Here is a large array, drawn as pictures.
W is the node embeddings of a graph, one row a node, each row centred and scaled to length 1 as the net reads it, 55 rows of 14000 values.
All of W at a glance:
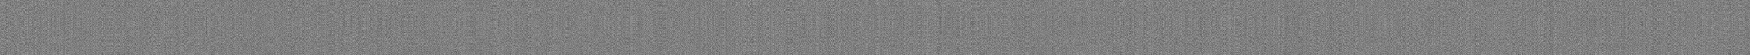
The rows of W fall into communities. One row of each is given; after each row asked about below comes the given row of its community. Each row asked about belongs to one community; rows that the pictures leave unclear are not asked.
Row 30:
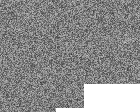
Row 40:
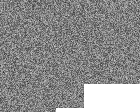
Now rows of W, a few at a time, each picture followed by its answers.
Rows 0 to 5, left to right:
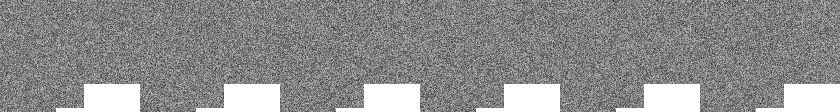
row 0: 30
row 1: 40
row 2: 30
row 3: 30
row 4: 30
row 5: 40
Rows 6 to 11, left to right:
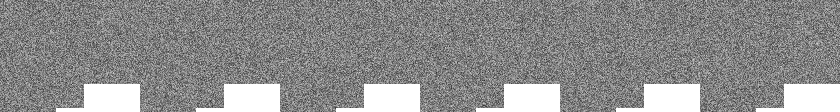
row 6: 40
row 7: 30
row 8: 40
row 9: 30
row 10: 30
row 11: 40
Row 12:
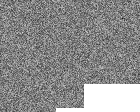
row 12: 40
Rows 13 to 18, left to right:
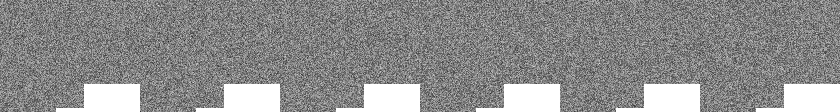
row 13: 40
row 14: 30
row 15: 40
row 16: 30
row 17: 30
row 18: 40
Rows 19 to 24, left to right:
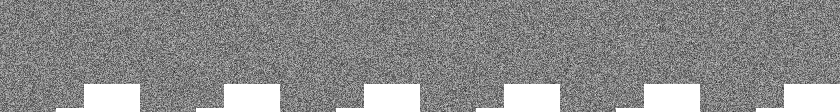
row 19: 40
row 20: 40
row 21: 30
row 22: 40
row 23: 30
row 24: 40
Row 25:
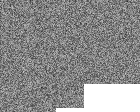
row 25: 40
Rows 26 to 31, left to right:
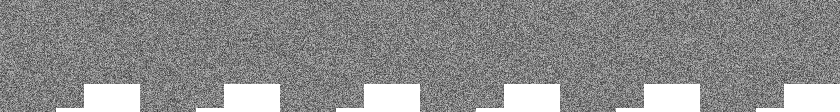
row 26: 30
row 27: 40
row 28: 40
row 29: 40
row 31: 40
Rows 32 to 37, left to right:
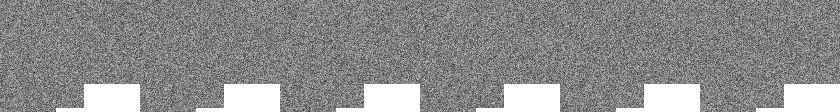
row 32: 30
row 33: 40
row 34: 30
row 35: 30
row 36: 40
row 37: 40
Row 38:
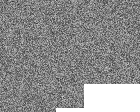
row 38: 30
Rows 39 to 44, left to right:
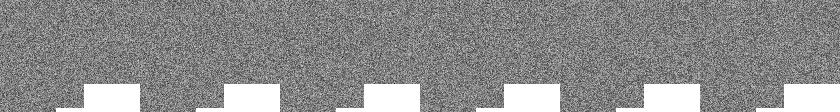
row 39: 30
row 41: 40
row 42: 30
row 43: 30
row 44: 30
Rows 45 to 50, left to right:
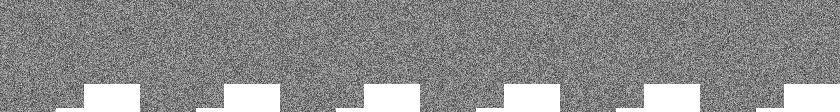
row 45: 40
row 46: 40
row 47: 30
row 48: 40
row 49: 30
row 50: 30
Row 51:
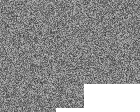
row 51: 30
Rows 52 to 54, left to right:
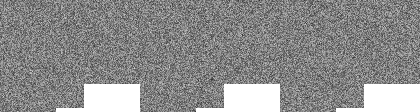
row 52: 40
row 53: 30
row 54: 40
